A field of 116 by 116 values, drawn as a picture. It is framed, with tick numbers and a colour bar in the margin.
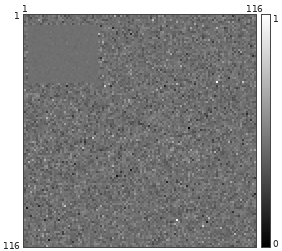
Stripes: none. Mirror symmetry: none. Odd rows or columns: none. Grain: fine. Histogram: heavy tails on both sides. Calmest part: top left. Odd patch: calmer, in the top left.
